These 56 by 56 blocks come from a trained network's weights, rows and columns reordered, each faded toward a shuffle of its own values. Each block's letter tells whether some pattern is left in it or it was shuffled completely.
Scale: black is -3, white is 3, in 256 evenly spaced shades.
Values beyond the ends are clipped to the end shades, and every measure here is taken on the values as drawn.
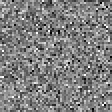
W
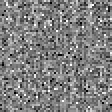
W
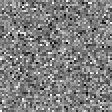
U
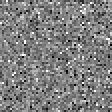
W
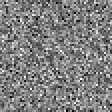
U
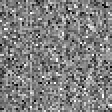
W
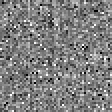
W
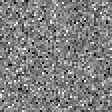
U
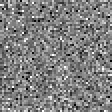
U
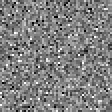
U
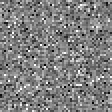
U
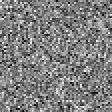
U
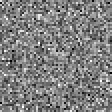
W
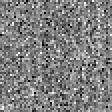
W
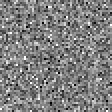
U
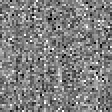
W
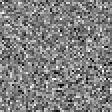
W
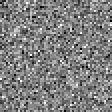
U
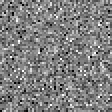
U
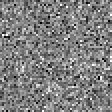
U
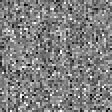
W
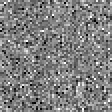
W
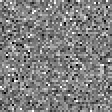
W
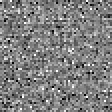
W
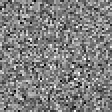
U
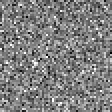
U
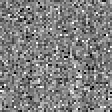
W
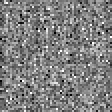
W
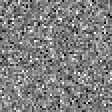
U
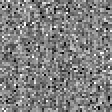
W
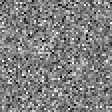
U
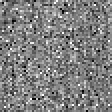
W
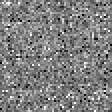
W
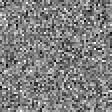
U
